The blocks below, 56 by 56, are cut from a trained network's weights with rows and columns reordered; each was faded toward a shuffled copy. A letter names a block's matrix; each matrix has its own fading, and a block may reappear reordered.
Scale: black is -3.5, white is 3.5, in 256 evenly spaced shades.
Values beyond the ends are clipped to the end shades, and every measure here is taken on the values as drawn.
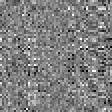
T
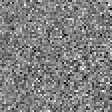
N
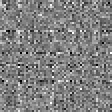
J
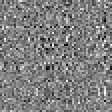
J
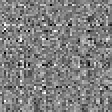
J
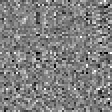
J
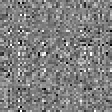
T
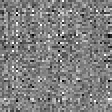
T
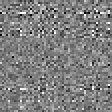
T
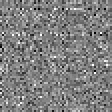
J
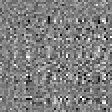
T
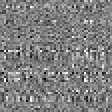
T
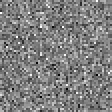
N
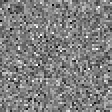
N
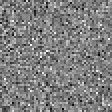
N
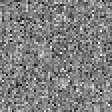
N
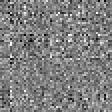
J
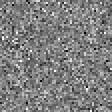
N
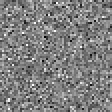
N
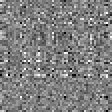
T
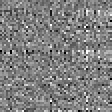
J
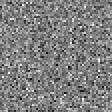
N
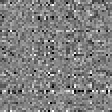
T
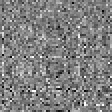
J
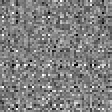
T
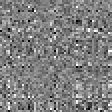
T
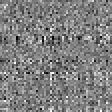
J
